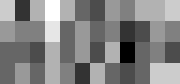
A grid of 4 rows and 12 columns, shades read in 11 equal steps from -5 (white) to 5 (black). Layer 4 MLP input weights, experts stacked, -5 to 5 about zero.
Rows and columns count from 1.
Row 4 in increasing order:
-3 -3 -2 -2 -1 0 1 1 1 1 2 3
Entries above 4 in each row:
0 0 1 0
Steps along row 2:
up same down up down up down up down down up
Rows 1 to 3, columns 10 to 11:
-2 -2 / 2 -1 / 1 0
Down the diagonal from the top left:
-3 0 2 -2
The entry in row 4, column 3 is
1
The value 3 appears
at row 1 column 2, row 2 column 9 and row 4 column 6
